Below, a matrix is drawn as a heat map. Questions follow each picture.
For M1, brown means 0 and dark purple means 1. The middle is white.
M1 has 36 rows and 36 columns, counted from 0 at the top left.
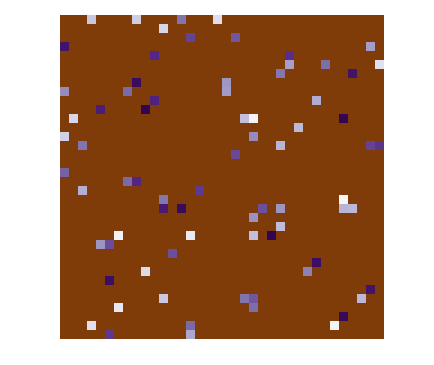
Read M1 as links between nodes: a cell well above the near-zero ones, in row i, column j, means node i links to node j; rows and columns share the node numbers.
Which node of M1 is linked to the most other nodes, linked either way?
node 21
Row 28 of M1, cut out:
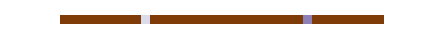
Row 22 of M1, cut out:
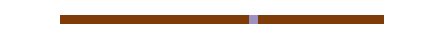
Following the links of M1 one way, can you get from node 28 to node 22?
yes
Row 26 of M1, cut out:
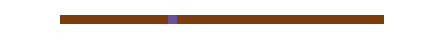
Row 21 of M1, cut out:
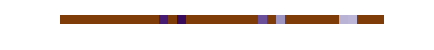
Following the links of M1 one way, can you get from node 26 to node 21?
no
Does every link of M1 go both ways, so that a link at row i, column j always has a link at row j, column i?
yes
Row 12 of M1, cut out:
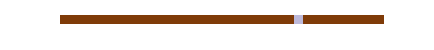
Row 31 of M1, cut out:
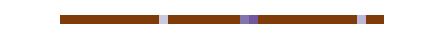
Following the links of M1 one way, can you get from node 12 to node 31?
no
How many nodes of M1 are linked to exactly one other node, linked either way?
11
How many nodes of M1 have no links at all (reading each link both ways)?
1
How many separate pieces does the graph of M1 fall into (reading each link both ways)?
3
